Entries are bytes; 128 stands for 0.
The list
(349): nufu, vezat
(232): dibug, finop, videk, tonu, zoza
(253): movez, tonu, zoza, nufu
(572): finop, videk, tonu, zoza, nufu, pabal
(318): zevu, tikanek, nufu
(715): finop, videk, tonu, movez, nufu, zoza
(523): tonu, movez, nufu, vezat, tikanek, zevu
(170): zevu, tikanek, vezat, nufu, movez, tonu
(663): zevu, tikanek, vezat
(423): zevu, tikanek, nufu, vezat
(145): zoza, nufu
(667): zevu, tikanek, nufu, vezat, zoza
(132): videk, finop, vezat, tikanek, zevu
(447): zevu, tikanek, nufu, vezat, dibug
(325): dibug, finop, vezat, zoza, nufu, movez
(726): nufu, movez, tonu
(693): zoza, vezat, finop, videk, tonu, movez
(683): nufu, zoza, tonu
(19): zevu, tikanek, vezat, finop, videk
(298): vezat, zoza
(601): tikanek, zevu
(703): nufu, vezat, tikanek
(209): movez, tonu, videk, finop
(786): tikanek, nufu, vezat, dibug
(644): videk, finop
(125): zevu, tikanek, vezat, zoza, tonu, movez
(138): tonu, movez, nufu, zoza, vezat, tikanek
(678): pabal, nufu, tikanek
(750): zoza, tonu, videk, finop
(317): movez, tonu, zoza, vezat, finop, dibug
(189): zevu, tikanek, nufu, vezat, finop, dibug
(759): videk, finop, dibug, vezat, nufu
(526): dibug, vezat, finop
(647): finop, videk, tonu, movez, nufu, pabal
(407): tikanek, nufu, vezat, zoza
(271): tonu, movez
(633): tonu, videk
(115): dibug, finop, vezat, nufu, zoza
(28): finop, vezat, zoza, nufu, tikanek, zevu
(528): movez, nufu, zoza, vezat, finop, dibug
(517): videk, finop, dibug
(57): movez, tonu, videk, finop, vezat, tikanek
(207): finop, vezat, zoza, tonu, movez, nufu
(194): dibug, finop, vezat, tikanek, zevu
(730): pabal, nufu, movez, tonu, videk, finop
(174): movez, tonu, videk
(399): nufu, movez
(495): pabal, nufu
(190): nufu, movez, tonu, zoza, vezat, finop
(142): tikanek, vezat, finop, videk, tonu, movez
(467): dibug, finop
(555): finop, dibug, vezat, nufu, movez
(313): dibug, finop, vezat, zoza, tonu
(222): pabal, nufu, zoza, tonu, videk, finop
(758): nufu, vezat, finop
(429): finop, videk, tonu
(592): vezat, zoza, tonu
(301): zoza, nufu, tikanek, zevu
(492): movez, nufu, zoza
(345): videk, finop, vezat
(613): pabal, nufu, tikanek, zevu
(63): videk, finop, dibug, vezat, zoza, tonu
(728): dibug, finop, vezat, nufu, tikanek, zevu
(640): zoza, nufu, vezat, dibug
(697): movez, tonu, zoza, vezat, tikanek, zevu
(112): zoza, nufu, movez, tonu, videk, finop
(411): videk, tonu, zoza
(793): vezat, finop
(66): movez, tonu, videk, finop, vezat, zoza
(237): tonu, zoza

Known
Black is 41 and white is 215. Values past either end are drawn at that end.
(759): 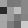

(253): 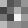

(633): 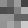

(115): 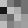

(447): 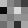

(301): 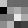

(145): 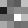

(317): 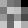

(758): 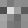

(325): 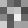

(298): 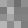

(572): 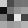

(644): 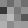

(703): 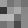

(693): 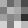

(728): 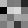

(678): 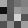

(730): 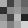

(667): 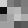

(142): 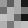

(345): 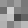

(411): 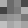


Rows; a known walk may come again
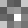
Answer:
(492)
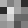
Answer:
(132)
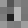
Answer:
(726)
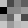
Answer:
(222)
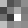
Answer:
(253)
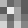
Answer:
(190)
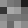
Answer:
(467)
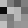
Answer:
(115)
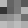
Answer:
(411)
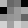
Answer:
(232)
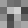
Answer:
(555)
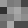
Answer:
(601)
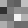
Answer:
(145)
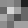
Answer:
(526)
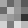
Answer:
(693)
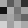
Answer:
(750)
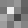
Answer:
(793)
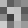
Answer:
(207)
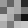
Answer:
(142)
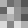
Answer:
(66)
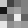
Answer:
(715)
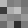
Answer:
(423)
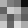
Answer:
(317)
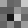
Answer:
(495)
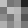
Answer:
(125)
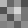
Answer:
(170)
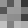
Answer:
(209)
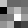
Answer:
(301)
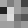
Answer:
(19)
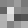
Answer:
(345)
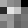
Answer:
(194)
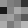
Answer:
(517)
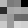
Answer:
(63)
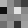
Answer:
(447)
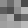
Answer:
(633)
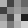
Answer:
(730)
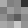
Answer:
(592)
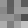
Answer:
(174)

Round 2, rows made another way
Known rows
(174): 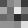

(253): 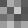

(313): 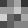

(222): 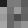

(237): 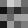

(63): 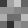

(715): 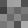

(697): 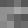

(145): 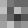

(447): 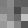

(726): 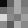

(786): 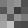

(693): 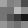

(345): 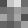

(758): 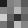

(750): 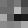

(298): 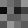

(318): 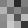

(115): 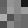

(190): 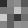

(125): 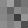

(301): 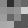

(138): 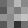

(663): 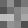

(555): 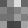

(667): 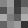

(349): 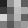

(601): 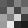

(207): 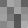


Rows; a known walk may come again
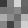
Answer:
(429)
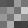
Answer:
(523)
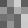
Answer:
(633)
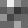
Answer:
(411)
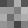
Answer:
(28)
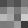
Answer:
(170)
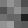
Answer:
(142)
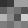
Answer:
(592)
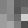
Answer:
(447)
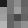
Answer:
(222)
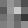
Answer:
(57)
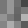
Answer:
(189)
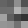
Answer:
(112)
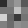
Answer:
(190)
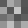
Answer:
(253)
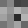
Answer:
(19)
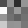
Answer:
(495)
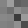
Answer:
(125)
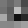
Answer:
(750)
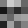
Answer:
(237)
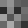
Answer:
(407)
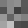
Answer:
(786)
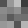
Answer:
(528)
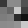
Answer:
(209)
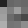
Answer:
(730)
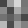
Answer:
(399)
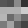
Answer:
(728)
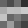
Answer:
(194)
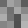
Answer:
(207)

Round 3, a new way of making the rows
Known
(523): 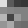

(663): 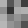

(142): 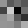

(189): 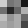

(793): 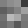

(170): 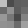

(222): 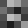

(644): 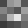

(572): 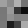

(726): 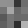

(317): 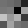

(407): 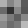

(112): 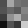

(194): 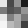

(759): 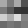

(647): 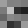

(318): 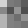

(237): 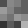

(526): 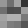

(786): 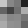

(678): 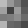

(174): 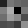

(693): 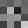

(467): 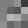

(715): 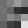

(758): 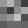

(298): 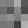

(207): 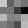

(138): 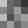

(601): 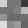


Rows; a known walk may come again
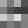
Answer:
(759)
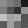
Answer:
(528)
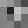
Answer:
(349)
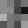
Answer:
(253)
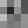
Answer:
(667)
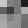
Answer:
(786)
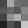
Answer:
(112)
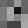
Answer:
(429)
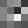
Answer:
(517)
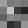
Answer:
(647)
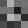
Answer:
(730)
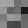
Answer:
(495)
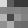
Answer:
(523)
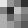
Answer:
(703)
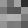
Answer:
(526)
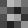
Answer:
(222)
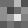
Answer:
(345)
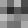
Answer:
(115)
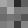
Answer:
(399)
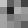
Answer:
(423)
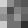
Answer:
(613)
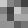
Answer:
(301)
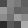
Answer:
(237)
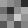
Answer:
(640)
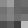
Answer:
(683)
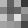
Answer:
(132)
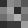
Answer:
(633)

